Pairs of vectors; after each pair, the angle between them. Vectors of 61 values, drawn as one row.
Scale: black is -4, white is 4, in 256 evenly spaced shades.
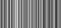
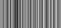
nearly opposite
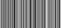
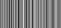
partly opposed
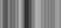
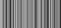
orthogonal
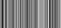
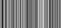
nearly parallel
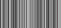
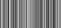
nearly parallel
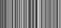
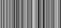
partly opposed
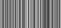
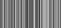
nearly opposite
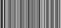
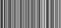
nearly parallel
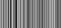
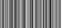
orthogonal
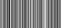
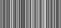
partly aligned
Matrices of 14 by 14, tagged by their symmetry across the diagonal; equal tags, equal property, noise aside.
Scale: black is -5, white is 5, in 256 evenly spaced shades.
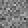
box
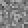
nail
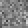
box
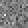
box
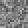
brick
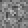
nail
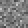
box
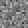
nail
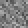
brick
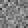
nail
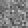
brick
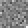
nail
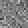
brick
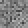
nail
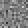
brick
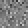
box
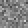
box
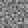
brick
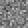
nail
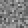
brick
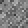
nail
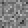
nail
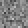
box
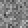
box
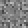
brick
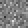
box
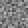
brick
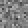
brick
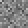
nail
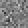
box
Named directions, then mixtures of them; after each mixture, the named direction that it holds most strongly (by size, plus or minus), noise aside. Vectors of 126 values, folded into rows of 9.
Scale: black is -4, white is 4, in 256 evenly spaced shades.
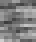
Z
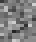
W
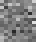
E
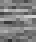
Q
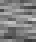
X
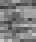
Z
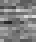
Q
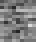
Z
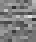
Q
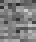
Z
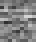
Q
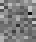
E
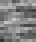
Z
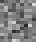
W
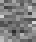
E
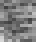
Z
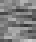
X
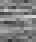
Q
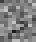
W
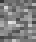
W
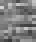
Z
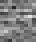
Q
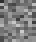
E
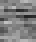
Q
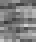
Z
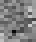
E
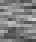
X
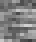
Z
